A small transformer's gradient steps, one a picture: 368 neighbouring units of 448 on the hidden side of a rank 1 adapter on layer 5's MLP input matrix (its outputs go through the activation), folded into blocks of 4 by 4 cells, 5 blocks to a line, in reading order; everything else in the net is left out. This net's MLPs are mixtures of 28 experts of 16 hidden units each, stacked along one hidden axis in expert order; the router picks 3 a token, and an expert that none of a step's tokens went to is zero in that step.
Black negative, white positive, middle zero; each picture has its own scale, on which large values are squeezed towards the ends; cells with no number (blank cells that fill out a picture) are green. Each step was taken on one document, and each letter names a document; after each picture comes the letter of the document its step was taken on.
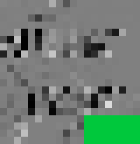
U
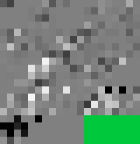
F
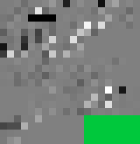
U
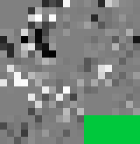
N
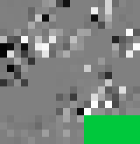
N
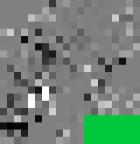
F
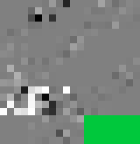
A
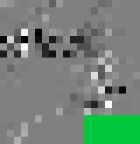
U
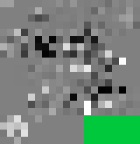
U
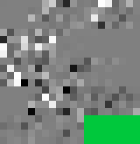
N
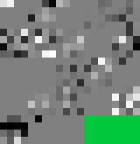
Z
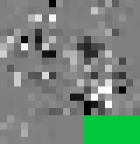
U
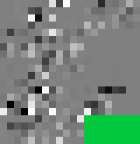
A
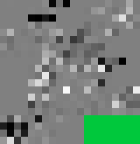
F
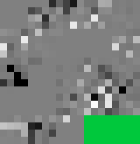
N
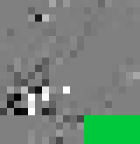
A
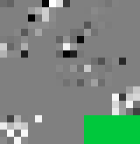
Z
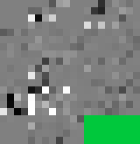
A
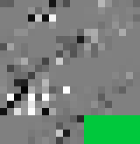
A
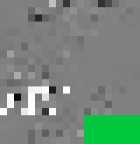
A
